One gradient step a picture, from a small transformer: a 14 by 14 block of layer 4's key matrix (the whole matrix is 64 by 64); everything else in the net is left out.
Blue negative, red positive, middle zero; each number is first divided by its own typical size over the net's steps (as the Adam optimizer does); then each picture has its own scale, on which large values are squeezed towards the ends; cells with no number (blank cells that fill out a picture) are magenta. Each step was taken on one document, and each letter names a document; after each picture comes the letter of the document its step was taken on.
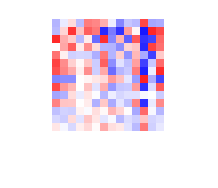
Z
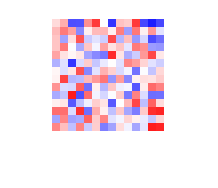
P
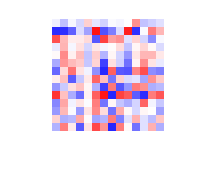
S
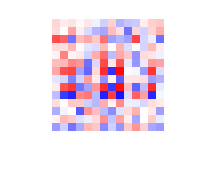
S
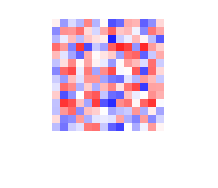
Z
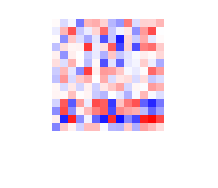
P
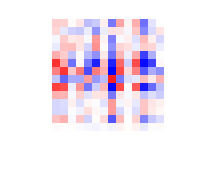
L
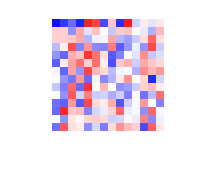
Z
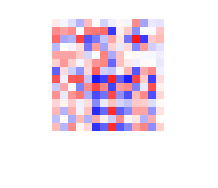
S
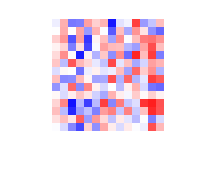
P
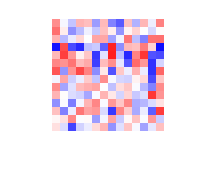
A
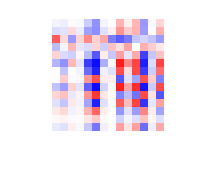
L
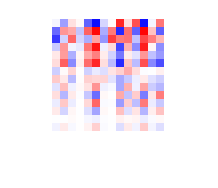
L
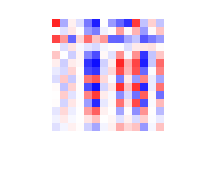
L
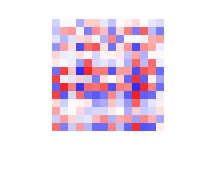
S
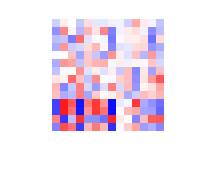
P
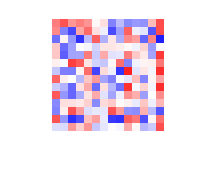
A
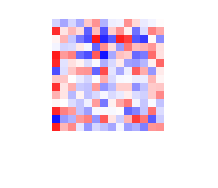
A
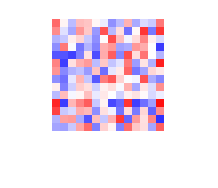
A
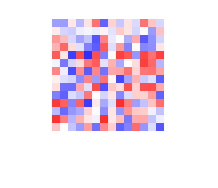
Z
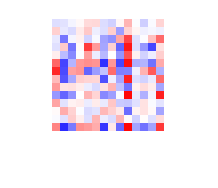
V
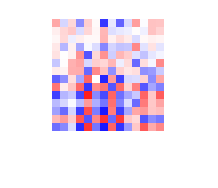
S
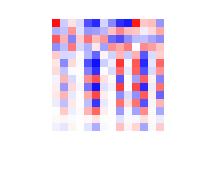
L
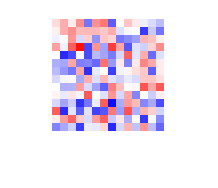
P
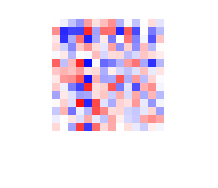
P
